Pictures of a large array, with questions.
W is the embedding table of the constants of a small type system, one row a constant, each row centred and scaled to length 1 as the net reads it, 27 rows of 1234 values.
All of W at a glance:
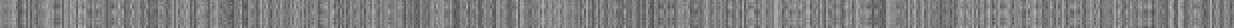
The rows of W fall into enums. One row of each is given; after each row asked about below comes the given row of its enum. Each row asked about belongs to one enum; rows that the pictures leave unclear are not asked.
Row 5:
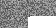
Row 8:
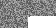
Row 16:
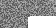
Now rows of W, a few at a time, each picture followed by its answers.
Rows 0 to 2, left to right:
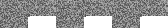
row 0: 16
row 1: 5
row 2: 16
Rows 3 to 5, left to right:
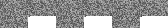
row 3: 8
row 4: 8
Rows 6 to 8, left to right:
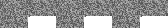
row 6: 8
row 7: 8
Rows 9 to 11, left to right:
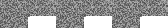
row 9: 16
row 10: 16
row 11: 16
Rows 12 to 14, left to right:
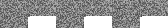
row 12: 16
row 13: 16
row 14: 5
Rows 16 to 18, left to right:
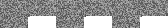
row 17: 5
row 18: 8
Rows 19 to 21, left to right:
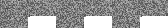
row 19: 5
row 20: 16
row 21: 8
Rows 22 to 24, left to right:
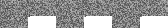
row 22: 5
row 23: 8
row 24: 16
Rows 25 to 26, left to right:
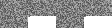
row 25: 8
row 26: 16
